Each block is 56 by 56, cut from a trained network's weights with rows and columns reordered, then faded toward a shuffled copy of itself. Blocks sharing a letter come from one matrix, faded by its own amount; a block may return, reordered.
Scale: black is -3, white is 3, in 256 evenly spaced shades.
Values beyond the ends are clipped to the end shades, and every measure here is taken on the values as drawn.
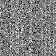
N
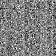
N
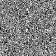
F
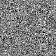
F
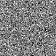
F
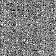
N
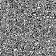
F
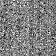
N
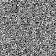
F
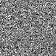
F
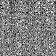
N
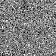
F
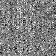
N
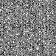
N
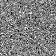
F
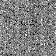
N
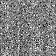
N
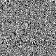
F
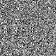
F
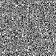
F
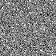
F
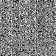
N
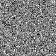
F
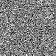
F
